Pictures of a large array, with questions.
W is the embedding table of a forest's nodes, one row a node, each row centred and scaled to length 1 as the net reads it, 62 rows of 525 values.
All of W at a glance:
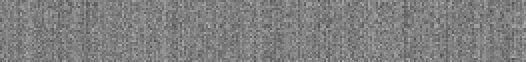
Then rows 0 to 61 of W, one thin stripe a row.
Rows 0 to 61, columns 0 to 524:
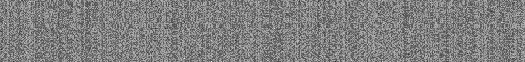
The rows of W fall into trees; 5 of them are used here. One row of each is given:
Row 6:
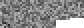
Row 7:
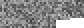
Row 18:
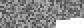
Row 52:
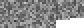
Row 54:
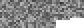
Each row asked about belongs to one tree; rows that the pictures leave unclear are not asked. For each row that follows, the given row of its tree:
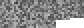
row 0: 52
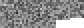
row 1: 54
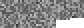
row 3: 18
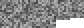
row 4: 18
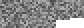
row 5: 18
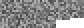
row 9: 18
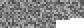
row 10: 54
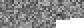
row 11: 18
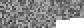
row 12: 18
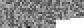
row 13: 54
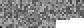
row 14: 7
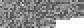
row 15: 54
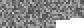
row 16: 54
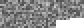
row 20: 18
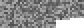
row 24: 54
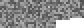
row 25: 54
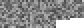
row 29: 52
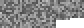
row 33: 18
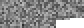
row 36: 52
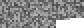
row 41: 52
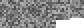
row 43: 54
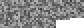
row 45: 52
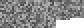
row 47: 18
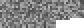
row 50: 54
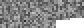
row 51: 52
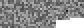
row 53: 54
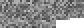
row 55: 7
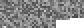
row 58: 18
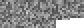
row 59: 52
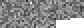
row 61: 52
